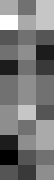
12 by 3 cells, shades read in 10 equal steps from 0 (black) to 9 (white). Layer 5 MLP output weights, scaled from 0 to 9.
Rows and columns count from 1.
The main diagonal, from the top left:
6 6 3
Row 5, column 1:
1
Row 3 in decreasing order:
4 3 3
